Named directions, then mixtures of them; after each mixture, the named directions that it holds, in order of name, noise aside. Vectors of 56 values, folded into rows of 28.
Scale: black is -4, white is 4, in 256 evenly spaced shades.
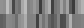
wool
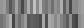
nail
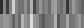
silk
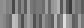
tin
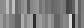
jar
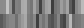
wool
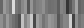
jar, silk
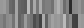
nail, tin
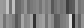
jar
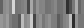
jar, silk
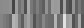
tin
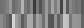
nail, tin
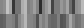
wool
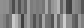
tin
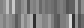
jar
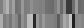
jar, tin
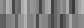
wool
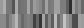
nail, tin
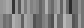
tin, wool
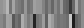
jar, nail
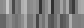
wool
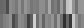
jar, tin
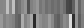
jar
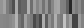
nail, tin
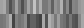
nail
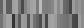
nail, silk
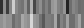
silk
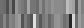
jar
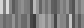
jar, silk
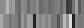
jar, tin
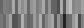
tin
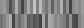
nail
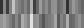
silk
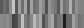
silk, tin
